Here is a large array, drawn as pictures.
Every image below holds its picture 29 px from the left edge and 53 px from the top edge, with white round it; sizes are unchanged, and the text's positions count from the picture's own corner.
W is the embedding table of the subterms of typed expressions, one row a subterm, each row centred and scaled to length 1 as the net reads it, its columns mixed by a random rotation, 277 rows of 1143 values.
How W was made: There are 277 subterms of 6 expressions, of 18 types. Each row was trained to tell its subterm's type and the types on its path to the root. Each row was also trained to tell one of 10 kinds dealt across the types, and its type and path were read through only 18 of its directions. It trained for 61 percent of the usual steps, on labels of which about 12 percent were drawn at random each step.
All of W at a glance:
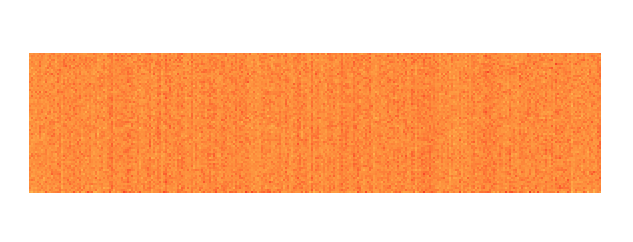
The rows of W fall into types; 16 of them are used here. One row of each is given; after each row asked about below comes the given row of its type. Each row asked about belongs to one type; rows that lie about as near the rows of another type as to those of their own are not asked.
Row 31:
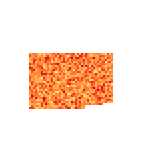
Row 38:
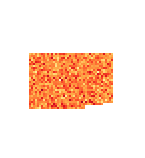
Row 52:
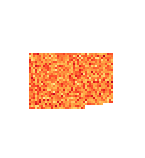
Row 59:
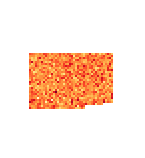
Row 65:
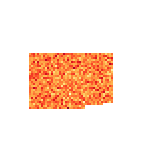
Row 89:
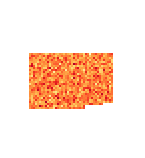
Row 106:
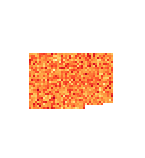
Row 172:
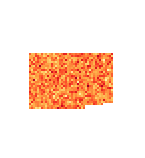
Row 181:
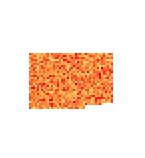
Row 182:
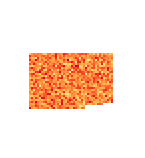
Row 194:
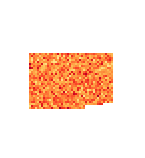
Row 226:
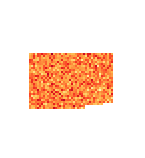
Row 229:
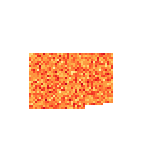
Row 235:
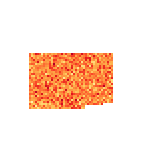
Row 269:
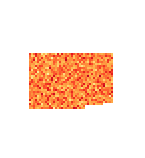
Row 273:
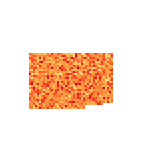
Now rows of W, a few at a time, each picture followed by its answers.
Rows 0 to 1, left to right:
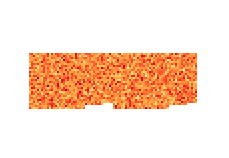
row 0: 181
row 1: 269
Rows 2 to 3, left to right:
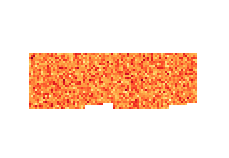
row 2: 89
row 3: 182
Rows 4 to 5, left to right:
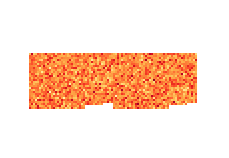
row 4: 65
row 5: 229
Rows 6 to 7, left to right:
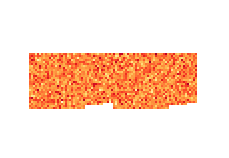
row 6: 65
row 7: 172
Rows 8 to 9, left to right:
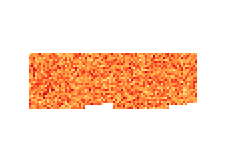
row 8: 89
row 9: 106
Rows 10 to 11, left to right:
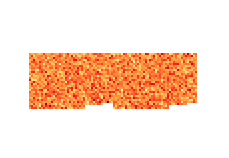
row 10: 273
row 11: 89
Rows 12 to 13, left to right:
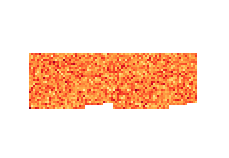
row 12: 59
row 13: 273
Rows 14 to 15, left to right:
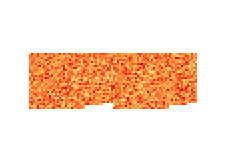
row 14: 65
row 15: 31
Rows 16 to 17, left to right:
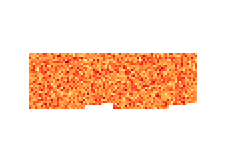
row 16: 181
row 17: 31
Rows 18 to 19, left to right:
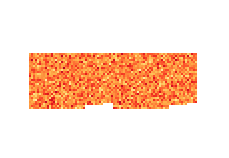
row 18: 106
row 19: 52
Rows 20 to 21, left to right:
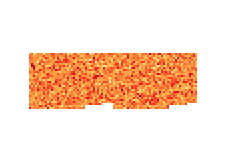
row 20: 181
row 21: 226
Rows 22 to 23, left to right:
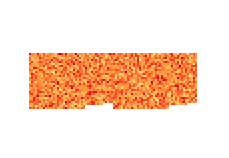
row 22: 52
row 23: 31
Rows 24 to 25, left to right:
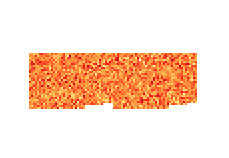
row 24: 106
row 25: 31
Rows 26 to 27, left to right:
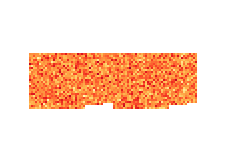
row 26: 235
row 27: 106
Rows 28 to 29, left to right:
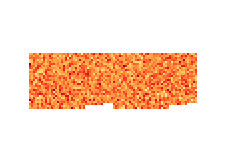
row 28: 194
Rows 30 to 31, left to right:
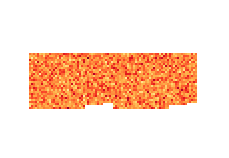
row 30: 172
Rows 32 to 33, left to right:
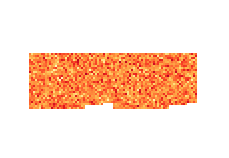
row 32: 52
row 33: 59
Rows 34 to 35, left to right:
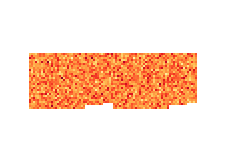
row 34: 89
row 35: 106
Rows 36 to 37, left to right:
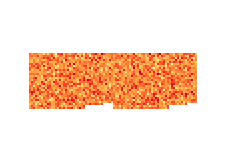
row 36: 194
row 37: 226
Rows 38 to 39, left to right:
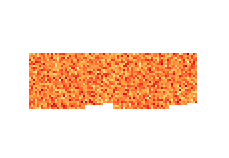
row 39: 226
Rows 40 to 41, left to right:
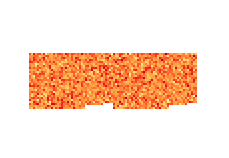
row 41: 182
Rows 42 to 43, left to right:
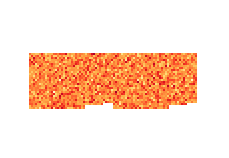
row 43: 194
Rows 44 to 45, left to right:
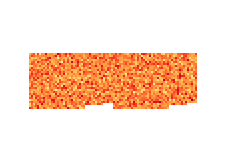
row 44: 65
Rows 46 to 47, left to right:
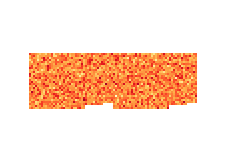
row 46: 194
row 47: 89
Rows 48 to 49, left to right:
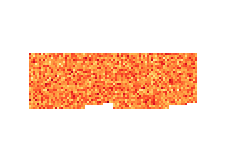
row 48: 273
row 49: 226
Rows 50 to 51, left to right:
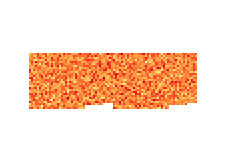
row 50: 172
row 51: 229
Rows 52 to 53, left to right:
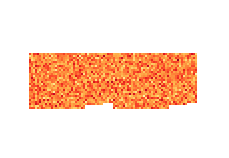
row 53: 181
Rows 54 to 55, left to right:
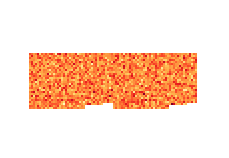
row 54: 65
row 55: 65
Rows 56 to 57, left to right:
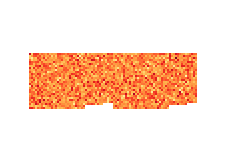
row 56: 52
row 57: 269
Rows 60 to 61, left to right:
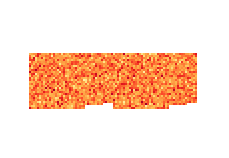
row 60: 172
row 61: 89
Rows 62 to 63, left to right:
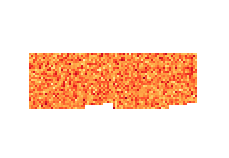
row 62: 194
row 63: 182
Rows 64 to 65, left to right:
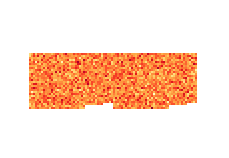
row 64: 226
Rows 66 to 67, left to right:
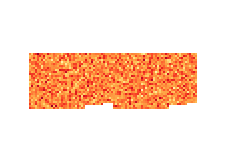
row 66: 229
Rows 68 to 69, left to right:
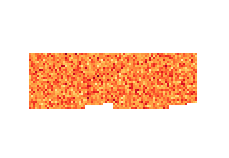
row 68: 182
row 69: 194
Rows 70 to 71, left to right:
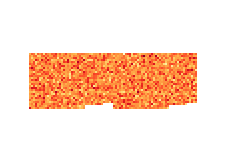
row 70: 181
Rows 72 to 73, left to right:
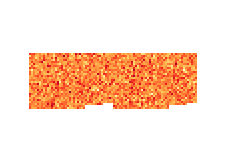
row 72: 38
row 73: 89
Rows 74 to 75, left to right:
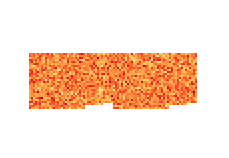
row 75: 273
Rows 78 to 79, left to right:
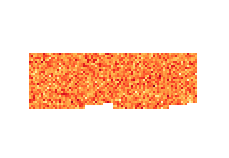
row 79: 106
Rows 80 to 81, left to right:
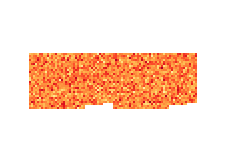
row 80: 182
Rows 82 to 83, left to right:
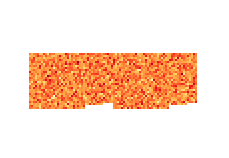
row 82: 172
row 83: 52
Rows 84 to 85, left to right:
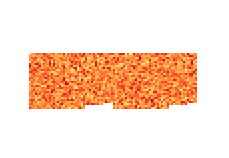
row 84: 229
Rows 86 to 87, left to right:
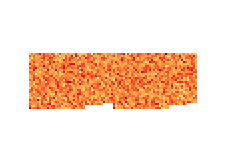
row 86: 59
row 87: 182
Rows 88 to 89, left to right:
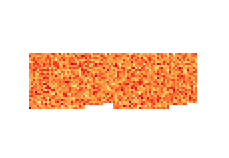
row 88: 31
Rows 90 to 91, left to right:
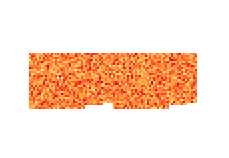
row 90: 194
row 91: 273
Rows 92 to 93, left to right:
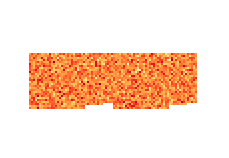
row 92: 52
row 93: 52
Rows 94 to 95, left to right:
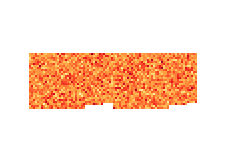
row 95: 181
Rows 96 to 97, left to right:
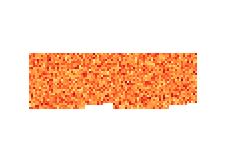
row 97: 269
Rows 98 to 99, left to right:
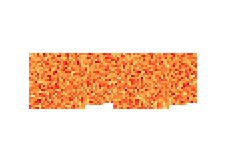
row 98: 226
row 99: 172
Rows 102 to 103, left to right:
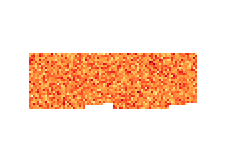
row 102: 89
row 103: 59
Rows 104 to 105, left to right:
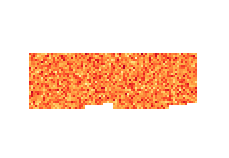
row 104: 31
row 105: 269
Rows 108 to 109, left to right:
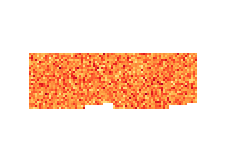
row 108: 106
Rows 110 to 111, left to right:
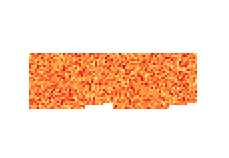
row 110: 226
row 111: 269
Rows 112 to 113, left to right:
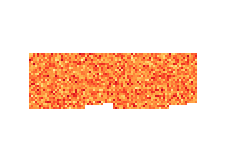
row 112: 229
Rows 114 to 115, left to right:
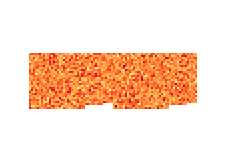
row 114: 59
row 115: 269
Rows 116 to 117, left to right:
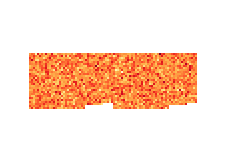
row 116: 65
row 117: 226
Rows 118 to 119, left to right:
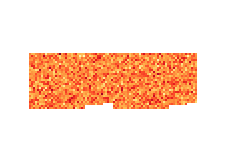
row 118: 273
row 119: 226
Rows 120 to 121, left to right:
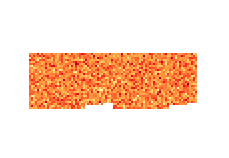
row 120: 235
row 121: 172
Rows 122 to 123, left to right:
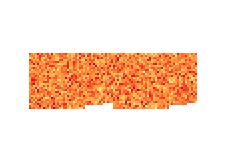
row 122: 38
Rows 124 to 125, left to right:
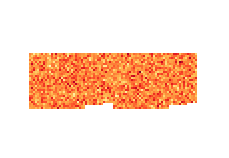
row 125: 226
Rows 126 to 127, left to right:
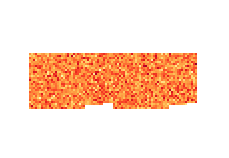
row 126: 269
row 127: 65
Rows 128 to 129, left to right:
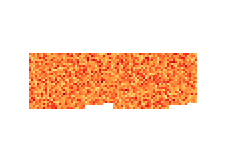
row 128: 52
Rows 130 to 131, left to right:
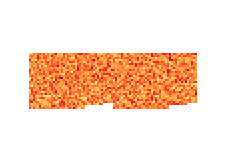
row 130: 182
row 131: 229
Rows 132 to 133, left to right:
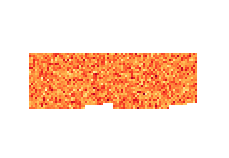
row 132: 31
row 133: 65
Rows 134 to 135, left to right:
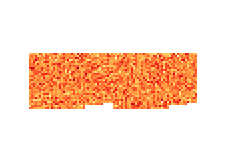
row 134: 106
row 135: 59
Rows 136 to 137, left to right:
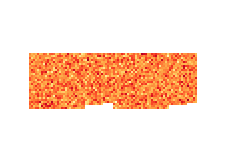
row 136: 52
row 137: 52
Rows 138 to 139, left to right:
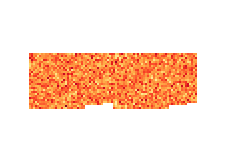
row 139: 172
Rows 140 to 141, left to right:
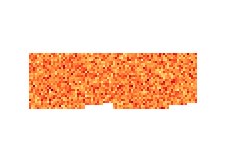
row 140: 181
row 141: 229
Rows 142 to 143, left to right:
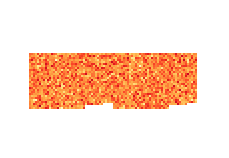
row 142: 106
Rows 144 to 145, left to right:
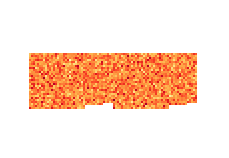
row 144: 182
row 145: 181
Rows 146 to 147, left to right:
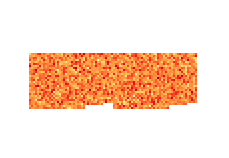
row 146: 229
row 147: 89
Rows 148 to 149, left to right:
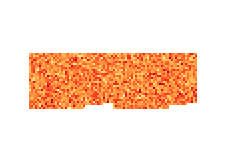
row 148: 273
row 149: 273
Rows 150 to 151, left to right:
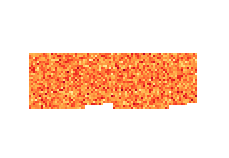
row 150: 181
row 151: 181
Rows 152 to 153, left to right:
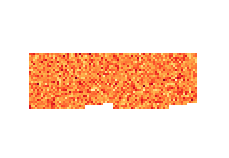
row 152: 38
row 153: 31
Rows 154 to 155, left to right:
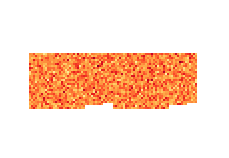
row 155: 235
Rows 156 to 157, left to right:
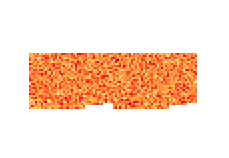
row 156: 235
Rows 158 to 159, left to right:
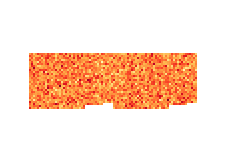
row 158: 106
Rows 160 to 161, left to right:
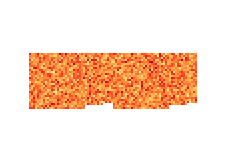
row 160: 52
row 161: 59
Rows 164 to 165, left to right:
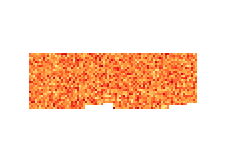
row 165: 106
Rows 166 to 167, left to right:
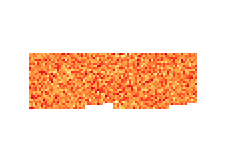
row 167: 235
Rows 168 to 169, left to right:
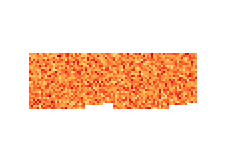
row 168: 52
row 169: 229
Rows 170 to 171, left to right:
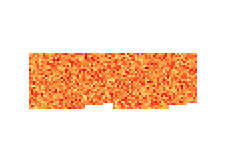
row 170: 235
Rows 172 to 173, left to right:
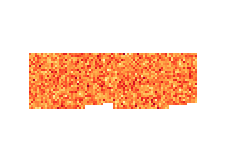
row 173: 89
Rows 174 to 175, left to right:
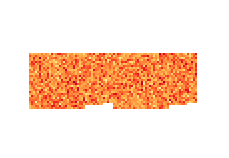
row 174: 273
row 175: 172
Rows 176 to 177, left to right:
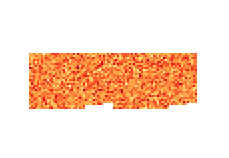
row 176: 269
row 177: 59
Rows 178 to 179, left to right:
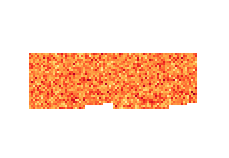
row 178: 194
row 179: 235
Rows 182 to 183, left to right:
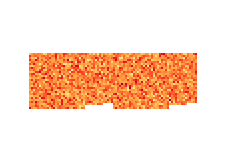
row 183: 89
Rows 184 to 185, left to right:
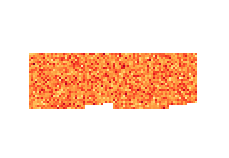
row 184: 229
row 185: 269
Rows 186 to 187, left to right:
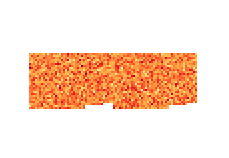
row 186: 194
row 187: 181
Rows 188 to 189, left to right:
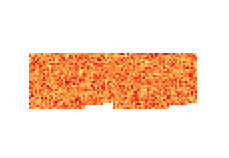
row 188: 31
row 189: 229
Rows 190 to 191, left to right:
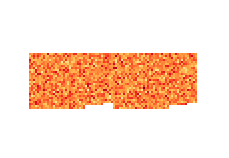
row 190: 226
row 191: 194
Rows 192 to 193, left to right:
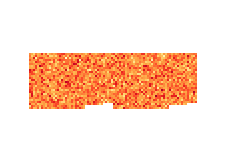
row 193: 273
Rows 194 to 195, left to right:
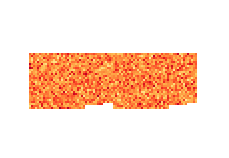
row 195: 106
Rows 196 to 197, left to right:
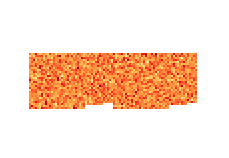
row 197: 52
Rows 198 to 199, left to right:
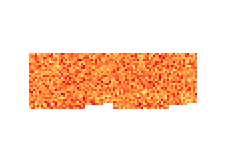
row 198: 194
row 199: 106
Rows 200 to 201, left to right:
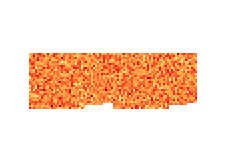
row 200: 182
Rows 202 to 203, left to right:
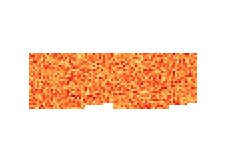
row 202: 273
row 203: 229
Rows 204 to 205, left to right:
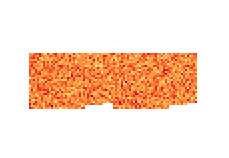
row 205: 52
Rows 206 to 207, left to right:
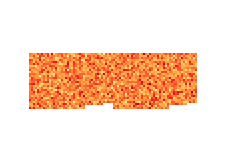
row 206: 38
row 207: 229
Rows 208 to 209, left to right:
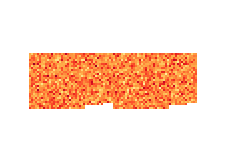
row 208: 229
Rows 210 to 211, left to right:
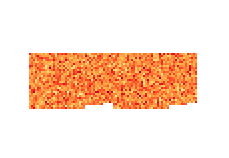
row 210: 269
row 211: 226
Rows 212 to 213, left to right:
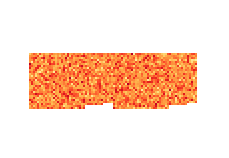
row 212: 194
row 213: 181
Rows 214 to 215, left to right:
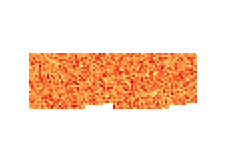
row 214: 273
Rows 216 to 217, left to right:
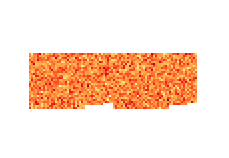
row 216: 182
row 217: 194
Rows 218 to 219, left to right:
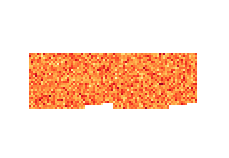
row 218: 65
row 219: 273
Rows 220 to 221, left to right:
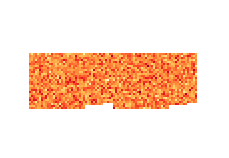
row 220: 273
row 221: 181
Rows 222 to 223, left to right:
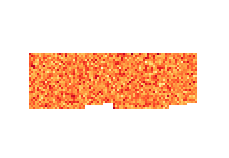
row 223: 182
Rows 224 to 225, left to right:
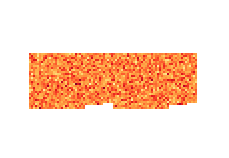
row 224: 273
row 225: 235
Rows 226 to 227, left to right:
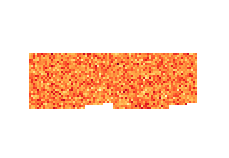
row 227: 229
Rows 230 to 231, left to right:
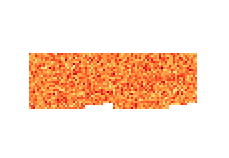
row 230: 269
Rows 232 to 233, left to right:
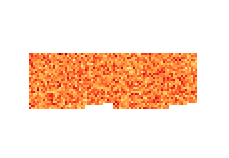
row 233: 194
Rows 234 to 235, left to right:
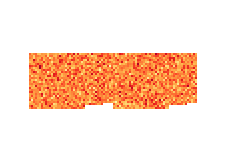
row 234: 269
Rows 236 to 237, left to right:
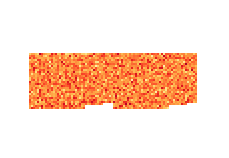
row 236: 89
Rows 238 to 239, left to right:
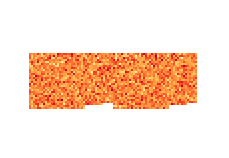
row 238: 65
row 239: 52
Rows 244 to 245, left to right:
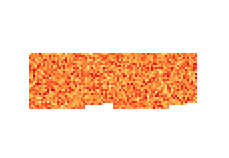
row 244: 89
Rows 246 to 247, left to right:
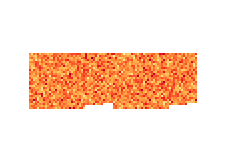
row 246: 269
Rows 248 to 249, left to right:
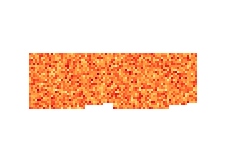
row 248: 38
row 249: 59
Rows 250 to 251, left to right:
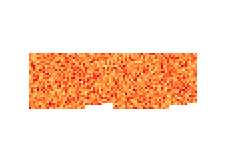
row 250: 181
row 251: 269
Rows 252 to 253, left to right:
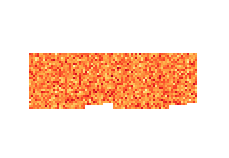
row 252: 172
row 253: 38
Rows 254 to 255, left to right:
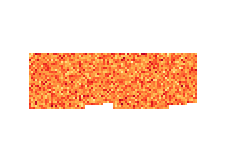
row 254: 229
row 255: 59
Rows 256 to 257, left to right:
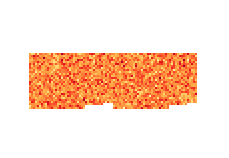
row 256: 194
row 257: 172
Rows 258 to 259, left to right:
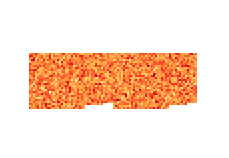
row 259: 269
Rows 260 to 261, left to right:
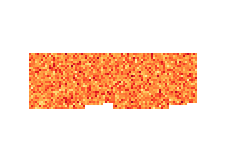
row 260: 235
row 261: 229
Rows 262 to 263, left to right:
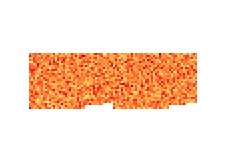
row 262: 31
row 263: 181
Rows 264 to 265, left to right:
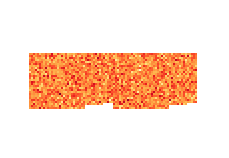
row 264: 273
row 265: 52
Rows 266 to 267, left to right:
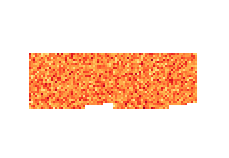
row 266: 269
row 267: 194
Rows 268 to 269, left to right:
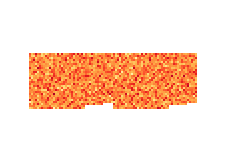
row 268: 269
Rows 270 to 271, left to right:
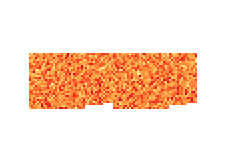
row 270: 194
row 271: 273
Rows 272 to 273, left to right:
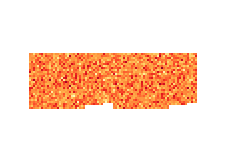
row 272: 106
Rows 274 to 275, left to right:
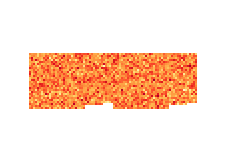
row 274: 106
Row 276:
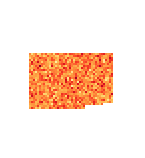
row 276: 172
